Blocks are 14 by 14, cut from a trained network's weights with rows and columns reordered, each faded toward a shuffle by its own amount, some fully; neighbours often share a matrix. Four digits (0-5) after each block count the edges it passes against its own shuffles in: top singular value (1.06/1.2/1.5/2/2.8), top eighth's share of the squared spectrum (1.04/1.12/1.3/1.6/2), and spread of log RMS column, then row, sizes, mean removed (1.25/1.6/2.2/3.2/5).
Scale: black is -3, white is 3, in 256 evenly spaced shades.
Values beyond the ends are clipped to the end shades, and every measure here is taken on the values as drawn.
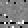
2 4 0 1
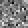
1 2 0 0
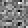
2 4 1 1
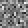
0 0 0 0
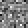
0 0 0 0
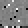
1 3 0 1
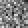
0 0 0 0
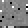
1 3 0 1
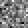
0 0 0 0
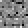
1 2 0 1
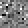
0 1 0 1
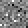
0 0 0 0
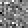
0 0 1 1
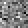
2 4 0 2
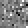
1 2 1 0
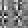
3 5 3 1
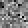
0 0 0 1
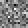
2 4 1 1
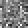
2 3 1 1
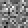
1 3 1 0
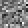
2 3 1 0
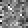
1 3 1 0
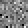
0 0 0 1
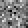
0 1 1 0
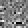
2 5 1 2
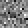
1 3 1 1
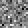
1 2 0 0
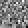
0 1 0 0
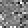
1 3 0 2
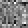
3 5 2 1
